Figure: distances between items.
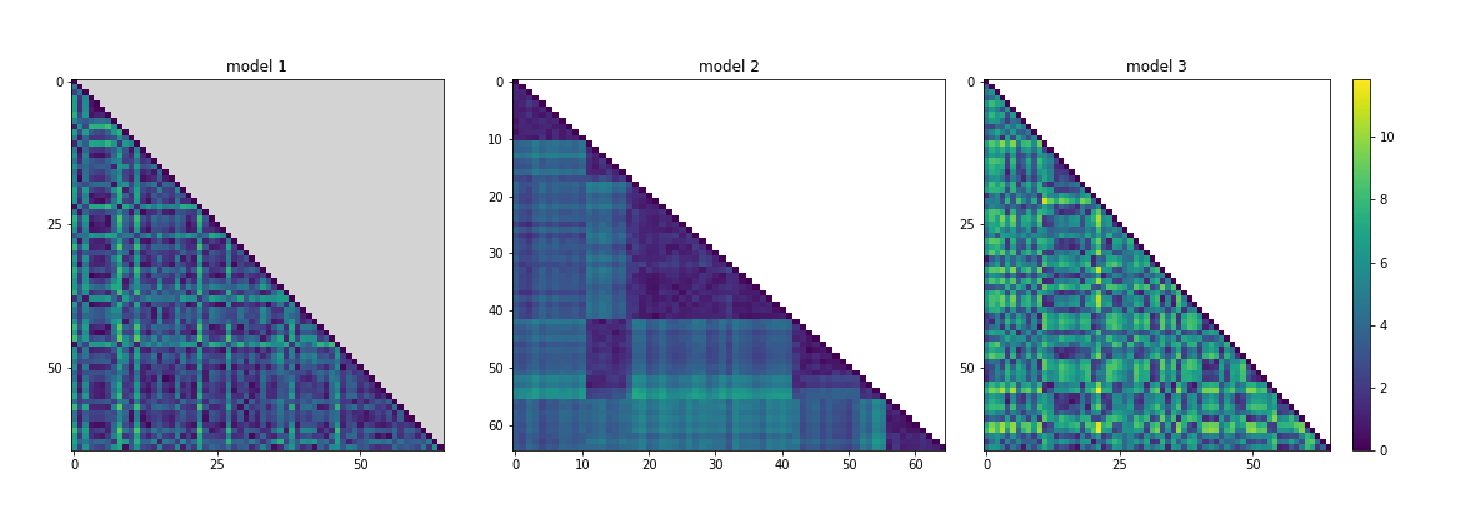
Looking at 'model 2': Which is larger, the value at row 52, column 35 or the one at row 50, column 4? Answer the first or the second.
the first
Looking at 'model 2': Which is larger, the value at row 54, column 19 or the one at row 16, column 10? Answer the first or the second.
the first
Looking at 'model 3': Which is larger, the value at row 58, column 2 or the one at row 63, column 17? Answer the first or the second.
the first
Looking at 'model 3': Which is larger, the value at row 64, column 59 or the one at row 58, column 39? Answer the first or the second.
the second
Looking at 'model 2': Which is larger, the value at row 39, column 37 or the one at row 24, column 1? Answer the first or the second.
the second
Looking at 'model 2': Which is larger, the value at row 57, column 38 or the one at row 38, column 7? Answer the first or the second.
the first
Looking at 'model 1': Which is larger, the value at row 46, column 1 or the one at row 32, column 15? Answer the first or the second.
the first
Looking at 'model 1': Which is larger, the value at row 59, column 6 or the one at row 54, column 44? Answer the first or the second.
the first
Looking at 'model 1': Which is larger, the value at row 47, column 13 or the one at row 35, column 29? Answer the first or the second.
the second
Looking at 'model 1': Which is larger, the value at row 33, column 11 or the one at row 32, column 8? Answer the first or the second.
the first
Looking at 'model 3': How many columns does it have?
65
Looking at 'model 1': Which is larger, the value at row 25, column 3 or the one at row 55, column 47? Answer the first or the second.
the second
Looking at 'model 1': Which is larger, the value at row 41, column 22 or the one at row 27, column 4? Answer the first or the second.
the second
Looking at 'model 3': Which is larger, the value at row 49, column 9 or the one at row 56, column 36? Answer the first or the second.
the second
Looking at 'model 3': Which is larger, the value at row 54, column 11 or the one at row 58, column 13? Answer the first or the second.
the second
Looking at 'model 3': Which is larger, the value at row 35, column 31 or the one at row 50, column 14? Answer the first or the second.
the second
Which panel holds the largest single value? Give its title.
model 3
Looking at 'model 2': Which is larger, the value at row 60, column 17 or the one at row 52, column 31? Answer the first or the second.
the second
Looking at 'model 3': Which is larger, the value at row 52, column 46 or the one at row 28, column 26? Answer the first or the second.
the first
